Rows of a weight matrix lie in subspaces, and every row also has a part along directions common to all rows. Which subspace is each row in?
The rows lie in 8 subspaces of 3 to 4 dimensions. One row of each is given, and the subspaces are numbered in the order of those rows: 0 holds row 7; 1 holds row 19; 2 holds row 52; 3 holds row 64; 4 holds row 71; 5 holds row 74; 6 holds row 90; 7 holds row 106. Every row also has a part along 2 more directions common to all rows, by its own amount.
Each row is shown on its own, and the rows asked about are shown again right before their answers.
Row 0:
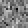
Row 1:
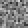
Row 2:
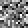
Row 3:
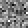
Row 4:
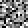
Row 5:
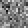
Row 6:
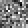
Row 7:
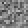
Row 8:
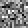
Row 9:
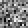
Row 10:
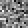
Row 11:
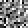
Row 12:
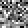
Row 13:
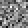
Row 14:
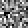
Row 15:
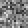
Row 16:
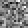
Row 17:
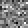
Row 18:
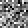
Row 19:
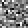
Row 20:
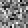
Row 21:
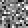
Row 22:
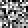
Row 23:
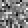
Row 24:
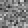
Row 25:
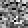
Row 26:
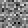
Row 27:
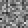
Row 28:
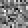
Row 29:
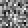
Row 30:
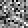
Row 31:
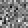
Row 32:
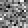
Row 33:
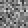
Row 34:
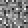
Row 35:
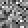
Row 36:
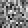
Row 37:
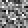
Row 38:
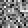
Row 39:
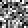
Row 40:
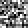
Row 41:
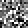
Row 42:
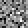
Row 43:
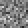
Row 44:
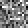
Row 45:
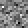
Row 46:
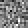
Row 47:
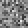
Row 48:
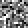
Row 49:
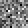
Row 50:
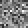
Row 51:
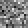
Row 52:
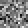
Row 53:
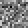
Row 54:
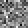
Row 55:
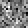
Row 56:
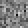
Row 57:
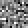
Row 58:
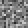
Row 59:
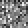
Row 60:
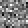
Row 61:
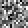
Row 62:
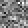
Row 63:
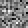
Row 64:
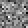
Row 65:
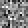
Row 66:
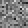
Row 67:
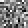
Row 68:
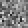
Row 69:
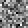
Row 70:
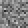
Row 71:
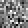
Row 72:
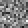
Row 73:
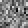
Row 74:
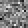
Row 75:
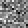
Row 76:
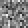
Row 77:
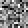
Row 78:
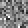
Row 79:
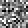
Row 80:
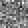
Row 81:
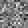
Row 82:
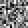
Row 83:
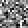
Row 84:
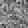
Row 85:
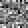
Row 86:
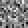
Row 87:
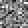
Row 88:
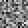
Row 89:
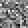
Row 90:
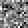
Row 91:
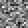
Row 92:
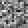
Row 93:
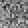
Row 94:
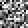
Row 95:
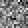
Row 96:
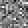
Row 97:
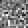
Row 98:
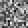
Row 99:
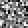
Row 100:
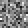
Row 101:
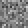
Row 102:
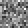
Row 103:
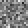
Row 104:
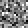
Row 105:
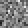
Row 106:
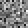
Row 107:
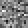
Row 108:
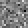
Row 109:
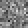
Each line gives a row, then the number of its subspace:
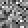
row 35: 1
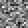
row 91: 2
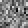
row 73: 3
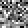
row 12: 1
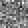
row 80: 7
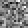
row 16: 5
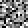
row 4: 4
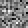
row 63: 3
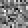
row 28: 7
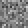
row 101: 4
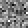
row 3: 3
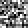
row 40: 0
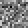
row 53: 5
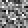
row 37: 1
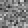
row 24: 5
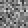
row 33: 5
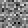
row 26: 2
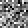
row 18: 5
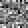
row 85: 7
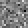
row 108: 4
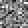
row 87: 7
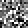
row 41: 4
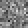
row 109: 3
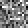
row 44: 0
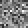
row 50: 6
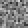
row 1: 5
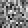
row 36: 4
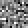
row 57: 0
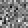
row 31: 5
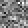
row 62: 7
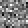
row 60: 2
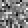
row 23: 1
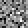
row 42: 1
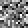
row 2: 2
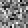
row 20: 7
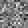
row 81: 2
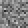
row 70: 6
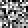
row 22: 4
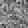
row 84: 7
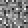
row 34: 6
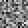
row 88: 2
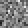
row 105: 5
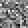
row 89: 1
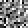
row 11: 7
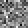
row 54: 1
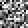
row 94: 0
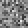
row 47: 1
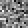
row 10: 0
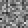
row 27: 2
